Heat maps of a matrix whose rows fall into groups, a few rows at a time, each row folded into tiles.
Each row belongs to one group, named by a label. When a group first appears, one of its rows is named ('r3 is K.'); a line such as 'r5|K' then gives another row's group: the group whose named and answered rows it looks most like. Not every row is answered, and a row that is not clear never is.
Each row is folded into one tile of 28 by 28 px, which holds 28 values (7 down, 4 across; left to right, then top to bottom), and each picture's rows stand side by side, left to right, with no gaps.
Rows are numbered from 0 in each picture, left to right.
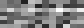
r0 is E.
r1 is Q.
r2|Q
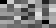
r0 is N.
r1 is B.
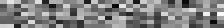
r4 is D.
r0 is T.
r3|N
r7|B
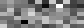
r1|Q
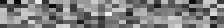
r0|Q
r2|T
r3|B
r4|B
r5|Q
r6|D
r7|D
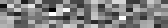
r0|D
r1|N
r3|T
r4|B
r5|D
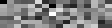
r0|N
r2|Q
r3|D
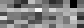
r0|E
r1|E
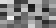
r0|B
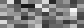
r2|E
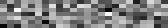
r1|B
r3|N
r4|D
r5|D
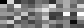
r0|N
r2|B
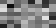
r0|Q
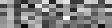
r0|B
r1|D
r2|B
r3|Q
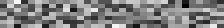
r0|D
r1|T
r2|T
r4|T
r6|E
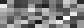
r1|Q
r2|D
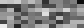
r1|E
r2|E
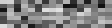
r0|T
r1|Q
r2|Q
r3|Q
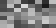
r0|D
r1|Q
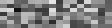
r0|B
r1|T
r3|B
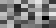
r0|T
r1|B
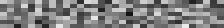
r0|T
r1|T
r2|D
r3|B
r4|B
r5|Q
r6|E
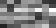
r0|Q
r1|E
